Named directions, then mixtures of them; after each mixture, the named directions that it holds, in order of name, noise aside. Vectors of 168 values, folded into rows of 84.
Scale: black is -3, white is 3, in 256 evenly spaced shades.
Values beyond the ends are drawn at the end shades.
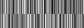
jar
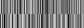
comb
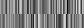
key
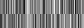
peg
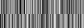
comb, peg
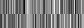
peg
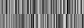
key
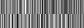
comb, jar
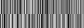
comb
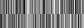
peg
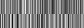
comb, jar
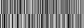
comb
